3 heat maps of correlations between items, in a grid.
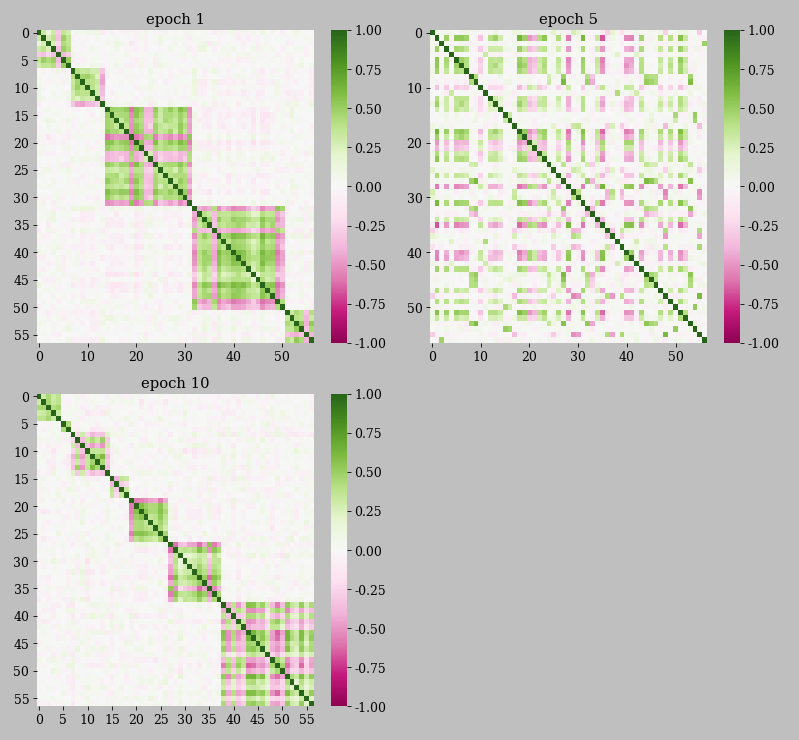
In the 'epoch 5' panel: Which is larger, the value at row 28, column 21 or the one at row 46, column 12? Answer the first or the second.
the first
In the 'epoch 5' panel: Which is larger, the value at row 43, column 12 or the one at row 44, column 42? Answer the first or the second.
the first
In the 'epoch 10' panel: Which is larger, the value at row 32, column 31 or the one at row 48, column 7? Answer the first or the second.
the first
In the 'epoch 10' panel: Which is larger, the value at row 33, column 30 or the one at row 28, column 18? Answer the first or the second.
the first
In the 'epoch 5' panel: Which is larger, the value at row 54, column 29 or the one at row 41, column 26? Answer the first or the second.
the first
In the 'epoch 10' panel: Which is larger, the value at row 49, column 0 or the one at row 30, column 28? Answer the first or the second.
the second
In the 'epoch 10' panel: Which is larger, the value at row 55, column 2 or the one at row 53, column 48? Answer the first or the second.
the first
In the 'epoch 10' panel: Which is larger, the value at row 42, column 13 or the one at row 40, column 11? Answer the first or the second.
the second
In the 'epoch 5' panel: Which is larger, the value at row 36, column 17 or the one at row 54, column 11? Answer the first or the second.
the second
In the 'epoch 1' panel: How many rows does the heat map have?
57
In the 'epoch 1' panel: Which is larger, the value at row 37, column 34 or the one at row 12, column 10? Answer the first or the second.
the first
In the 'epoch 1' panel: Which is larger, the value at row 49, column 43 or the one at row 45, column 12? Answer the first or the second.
the second
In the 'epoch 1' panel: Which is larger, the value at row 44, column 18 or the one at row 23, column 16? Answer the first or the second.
the first
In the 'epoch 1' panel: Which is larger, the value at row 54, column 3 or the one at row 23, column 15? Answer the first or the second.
the first
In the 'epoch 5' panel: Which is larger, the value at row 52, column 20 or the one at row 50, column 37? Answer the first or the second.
the second
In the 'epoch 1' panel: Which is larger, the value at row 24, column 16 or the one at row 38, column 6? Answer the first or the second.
the first
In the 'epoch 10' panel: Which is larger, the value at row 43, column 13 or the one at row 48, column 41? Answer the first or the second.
the second
